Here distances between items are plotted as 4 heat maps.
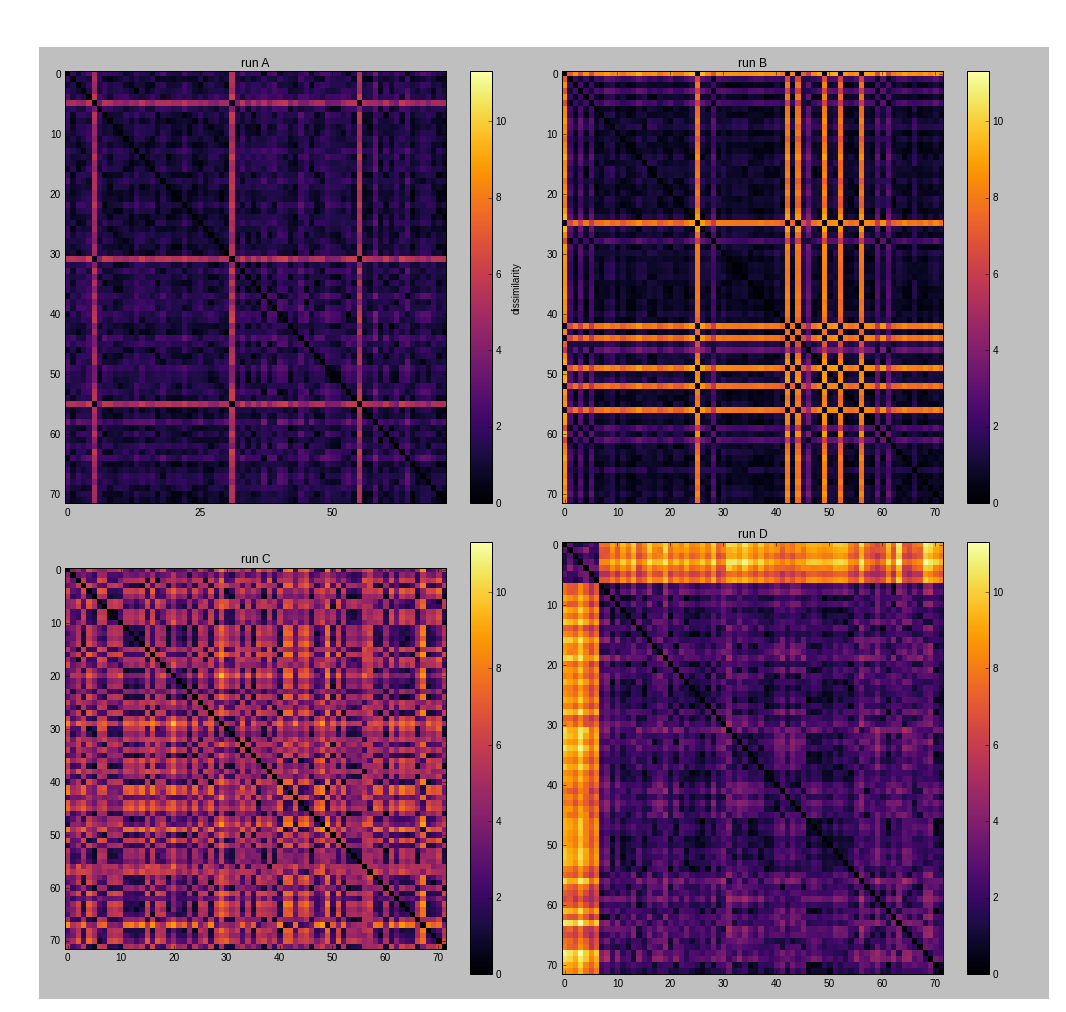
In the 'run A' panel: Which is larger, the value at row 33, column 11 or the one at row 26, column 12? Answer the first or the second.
the first
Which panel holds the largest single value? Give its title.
run D
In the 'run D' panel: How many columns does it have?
72
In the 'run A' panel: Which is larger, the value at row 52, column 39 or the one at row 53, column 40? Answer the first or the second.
the first
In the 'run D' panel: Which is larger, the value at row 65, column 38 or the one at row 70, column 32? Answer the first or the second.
the first
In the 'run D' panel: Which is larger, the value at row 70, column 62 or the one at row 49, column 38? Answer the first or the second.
the first
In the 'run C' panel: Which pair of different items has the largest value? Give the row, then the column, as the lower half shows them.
29, 20
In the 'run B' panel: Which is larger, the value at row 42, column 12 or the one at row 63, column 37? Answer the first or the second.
the first
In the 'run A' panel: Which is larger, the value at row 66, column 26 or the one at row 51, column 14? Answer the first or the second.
the second
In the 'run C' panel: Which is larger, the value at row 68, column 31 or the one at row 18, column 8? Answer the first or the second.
the first
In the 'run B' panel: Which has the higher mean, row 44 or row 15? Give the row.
44
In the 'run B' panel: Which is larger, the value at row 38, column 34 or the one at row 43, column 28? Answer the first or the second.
the second
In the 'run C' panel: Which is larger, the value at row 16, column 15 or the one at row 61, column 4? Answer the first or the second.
the second
